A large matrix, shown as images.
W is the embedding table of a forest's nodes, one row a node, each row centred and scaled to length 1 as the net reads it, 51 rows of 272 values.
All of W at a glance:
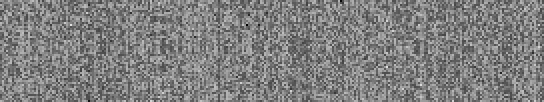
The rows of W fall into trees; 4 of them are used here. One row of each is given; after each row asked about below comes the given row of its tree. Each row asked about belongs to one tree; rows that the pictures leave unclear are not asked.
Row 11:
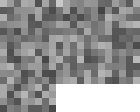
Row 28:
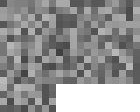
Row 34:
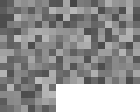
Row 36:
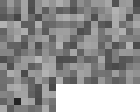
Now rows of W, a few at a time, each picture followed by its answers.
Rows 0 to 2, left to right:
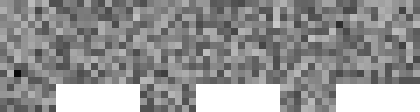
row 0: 28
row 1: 28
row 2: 36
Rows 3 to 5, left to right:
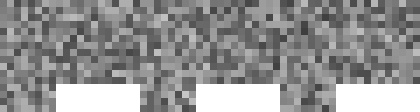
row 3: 36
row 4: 11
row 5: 34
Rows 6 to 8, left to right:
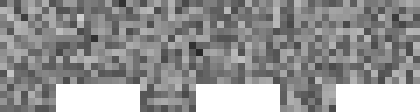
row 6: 28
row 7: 28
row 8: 34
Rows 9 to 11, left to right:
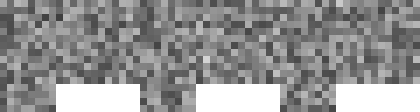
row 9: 34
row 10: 34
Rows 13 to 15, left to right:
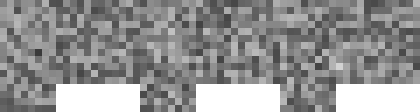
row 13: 28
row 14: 28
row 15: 11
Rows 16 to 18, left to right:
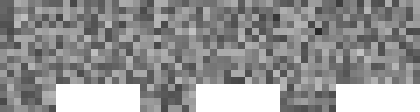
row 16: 34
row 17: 34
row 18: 28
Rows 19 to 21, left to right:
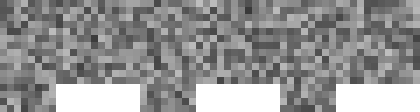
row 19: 34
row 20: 11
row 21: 11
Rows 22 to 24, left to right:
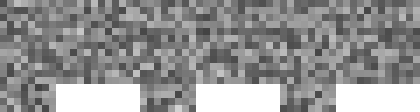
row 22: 34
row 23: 11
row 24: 11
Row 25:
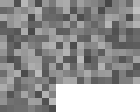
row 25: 11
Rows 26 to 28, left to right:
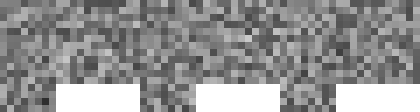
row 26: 11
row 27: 34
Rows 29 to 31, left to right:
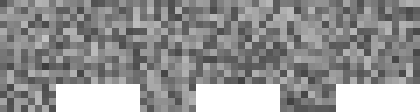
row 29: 28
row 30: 36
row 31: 28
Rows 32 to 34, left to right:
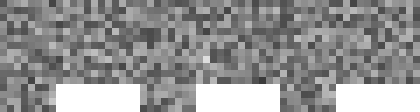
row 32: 34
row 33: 11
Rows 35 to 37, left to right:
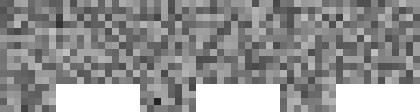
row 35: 34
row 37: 34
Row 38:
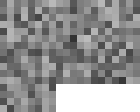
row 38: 36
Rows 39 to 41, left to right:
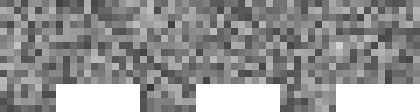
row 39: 28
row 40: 28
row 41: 11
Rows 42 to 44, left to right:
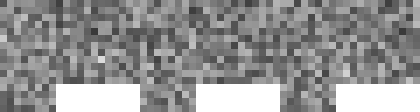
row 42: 28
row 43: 11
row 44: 11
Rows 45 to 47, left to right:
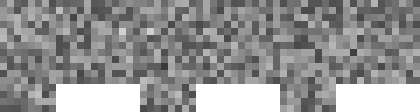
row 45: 28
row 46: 28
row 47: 34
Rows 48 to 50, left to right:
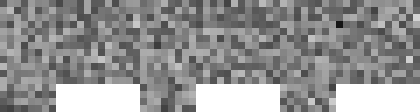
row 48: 28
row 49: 34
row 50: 36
